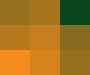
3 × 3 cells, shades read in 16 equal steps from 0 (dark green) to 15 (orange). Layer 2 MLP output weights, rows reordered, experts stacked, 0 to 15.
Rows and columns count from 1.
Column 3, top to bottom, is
0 8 9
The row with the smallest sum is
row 1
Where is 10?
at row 1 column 2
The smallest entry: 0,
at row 1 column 3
